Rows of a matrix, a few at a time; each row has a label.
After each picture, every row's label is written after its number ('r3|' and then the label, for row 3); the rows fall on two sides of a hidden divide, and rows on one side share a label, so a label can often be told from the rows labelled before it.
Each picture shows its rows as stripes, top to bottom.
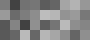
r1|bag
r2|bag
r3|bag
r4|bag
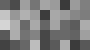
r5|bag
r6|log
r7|log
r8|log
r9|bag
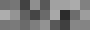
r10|bag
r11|log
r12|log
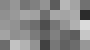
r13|bag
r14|bag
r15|log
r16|log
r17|log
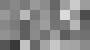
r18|bag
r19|bag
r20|bag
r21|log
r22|bag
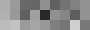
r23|log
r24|log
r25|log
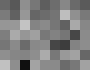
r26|bag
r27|bag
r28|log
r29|log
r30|log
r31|bag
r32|log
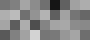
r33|log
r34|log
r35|bag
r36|bag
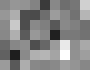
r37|log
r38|log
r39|log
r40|log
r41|bag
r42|bag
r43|bag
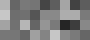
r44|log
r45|bag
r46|log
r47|bag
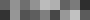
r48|bag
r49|bag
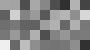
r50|log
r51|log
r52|bag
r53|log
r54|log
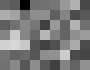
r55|bag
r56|log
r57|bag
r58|log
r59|log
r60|bag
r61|log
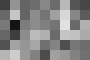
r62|bag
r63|bag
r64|bag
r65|bag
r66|log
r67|log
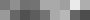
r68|bag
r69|bag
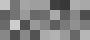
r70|log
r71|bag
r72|log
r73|bag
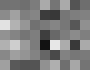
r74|bag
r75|log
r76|log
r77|log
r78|log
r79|log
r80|bag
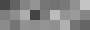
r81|bag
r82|bag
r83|bag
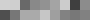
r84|log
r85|bag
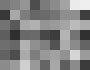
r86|bag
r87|bag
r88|bag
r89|bag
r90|bag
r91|bag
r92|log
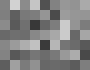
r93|log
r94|bag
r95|bag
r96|bag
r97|log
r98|bag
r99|log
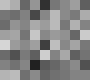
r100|log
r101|bag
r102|bag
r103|log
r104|log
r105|bag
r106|bag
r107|log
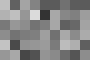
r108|log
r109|log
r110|log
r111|bag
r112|bag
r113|log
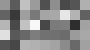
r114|log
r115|bag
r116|log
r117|log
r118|bag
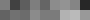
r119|bag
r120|bag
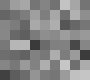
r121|bag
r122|bag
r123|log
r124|bag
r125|log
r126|bag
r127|bag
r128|bag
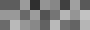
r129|bag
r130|log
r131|log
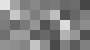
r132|log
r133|log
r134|bag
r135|bag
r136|log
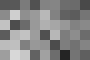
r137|bag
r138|log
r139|bag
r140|log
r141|log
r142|log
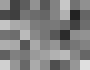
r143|bag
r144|bag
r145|log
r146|log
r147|log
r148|bag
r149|log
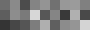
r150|bag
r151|log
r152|bag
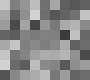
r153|log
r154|log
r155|bag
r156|bag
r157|log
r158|bag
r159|log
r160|bag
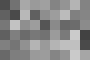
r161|bag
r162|bag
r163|log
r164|bag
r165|bag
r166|bag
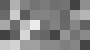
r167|log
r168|log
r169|log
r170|bag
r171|log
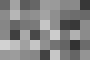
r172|bag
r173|log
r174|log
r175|bag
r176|log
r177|log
